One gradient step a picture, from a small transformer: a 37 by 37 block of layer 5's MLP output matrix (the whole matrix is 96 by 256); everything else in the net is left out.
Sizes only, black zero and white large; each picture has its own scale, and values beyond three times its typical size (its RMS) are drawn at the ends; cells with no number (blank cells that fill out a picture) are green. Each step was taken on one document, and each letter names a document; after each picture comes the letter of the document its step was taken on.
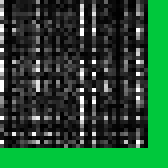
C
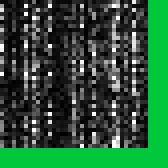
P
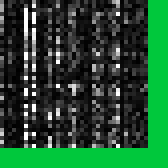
P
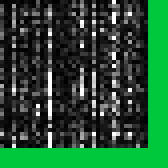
C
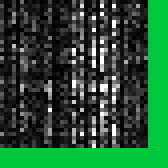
C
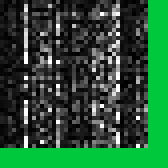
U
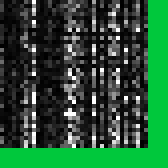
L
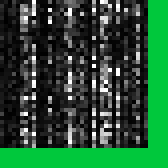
L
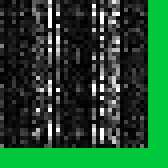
U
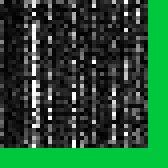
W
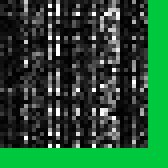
U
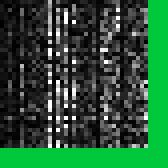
U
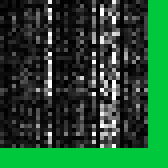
C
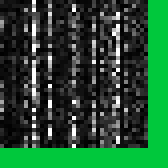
W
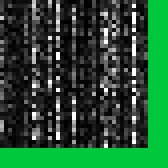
P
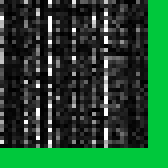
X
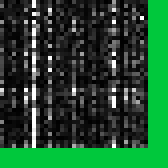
P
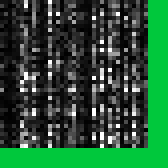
L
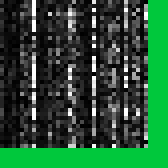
L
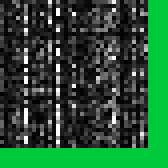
U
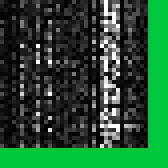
C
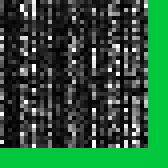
L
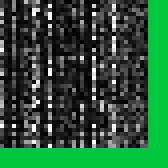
X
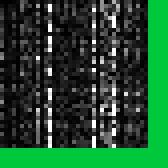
C
